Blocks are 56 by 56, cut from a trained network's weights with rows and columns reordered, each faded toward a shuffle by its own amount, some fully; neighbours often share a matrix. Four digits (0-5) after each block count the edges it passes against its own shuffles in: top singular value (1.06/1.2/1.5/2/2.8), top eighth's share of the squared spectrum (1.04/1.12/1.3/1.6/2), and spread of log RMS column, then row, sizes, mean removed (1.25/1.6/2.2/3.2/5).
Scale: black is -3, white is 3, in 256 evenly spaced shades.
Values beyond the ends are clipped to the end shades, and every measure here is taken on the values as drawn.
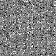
2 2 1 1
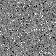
0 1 0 0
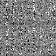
2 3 2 1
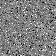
0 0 0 0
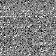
2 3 2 1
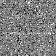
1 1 0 0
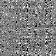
2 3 3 0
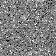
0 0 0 0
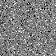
0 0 0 0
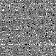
2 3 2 1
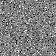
0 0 0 0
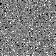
0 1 1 0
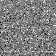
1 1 0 0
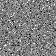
0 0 0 0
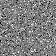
0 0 0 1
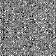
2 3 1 2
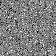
0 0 0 0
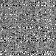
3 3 0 3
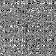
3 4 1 3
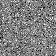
1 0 0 0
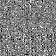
2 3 1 2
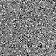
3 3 2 1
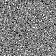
1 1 0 0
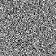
3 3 1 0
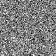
2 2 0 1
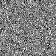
2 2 0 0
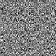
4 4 2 2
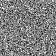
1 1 0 0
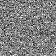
2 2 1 0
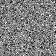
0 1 0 0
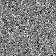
0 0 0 0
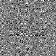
3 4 2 2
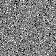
1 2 0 0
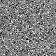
1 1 0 0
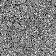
1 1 0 0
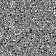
0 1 0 0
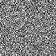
3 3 0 1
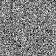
2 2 0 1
